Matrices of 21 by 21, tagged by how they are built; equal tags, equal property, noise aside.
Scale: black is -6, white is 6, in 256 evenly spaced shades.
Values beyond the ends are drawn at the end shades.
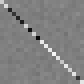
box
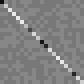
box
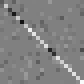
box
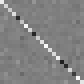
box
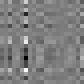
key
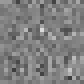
key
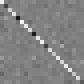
box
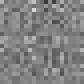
key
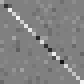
box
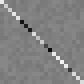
box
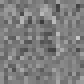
key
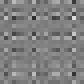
key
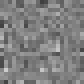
key
